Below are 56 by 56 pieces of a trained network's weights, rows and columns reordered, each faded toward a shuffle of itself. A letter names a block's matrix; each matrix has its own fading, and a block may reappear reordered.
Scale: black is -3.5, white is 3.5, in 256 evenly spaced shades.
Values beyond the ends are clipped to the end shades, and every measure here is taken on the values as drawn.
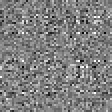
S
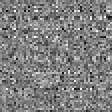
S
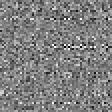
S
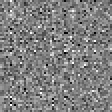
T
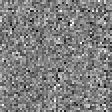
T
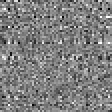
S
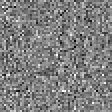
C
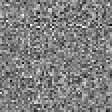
C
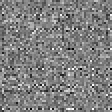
S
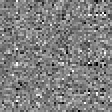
T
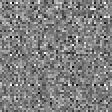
S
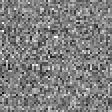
C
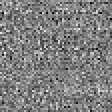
S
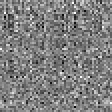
C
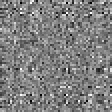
S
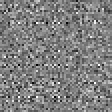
S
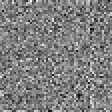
C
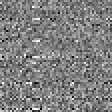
S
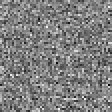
C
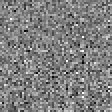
T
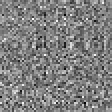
C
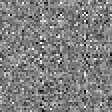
T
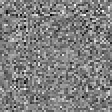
C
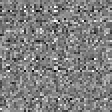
S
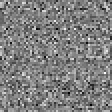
S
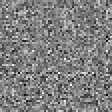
C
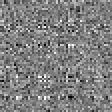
S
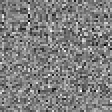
C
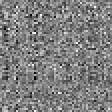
C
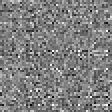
S
